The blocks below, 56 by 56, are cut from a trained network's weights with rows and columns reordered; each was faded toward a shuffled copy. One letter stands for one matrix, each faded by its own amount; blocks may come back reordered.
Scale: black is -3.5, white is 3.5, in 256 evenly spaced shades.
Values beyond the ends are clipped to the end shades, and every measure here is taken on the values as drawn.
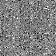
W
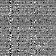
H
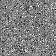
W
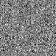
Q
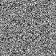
Q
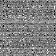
H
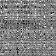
H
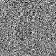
Q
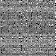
H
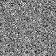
Q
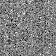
W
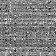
H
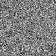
Q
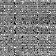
H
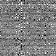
H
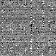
H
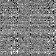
H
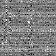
H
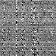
H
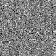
Q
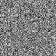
Q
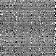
H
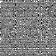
H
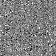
W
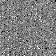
W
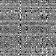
H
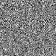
Q
